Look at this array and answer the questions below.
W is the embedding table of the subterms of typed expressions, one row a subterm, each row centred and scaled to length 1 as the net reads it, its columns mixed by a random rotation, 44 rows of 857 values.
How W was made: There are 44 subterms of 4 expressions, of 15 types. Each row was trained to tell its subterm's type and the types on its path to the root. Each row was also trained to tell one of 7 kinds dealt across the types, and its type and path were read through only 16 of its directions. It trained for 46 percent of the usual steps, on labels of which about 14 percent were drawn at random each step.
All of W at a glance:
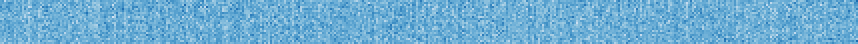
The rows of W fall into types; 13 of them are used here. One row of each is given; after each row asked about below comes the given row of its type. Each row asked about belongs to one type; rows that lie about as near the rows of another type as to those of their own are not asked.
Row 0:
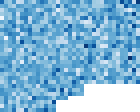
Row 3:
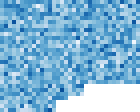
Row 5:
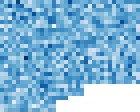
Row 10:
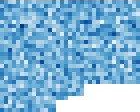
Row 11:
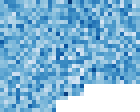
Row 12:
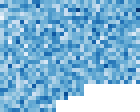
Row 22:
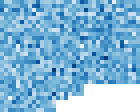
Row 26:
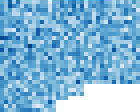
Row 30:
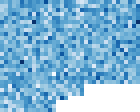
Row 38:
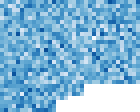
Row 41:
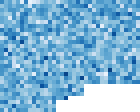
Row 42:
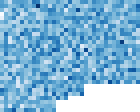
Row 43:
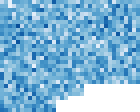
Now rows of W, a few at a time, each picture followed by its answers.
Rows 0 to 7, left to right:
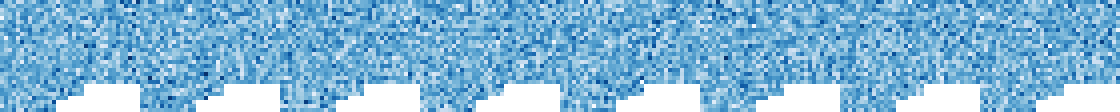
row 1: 41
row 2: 5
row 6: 0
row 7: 0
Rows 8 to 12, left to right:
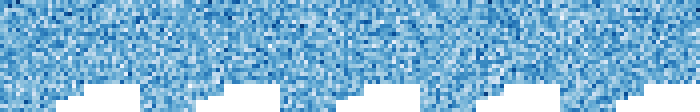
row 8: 5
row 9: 10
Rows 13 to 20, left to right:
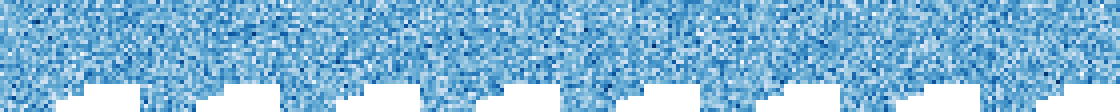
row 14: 10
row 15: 43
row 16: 42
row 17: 22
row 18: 3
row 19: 43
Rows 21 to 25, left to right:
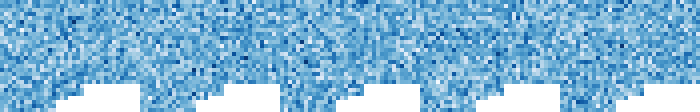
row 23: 22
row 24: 42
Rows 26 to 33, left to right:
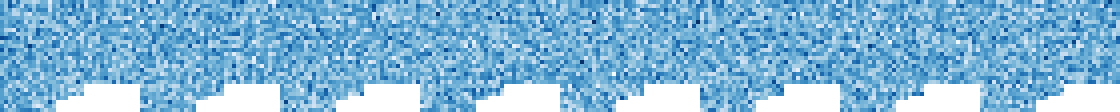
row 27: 10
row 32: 26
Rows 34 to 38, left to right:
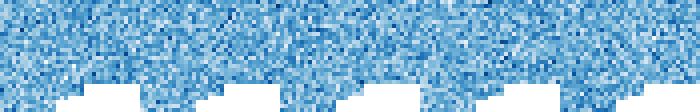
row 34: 42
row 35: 42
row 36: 3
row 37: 10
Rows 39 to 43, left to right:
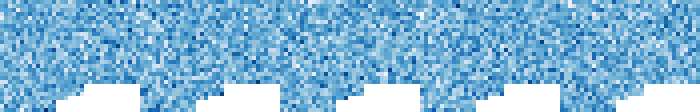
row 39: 0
